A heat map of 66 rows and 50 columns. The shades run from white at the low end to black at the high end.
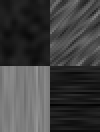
The table splits into 2 rows of 2 panels. Panel 1,1: very high, blotchy, faint in contrast. Panel 1,2: high, slanting up to the right. Panel 2,1: middling, streaked downward, faint in contrast. Panel 2,2: very high, streaked across, faint in contrast.
